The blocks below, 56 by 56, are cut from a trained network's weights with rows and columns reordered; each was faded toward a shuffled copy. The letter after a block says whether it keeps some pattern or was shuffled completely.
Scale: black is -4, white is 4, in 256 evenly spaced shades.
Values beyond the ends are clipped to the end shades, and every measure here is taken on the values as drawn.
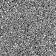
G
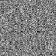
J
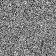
G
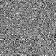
J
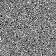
G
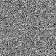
J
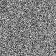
G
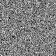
G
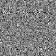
J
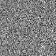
J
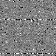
J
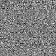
J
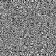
J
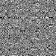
J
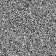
G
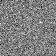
G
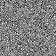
G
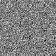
J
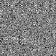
J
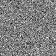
G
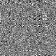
J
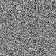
J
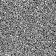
G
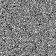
G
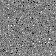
G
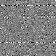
J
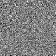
J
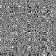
J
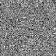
J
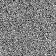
G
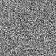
J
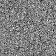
G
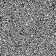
G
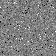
G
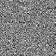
J
